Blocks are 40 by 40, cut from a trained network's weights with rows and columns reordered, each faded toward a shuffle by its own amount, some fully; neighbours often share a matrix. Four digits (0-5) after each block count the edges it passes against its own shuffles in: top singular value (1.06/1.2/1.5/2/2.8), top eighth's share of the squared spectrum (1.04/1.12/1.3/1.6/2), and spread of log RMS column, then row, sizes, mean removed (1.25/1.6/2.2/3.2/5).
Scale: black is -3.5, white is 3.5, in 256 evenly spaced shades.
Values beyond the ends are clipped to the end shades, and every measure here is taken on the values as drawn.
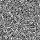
2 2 0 0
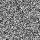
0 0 0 0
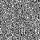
3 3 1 0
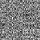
3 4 2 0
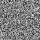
2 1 0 0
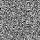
2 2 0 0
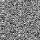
3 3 1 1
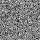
2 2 0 0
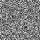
3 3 1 0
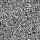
0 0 0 0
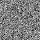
2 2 0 0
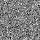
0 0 0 0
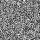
0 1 0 0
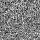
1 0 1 0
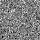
0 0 0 0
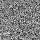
0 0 0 0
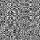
4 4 2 2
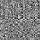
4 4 1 2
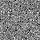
1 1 0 0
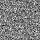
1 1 0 0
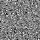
2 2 0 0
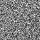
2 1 0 0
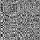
4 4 2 1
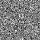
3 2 0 1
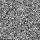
1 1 0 0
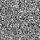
3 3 0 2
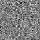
3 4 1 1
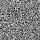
1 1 0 0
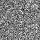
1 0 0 0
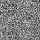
3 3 0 1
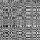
4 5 3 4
